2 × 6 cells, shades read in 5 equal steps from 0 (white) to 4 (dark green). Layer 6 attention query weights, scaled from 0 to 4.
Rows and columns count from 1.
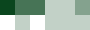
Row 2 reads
0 1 0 1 1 1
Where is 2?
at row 1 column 6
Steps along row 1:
down same down same up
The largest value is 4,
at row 1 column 1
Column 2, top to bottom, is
3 1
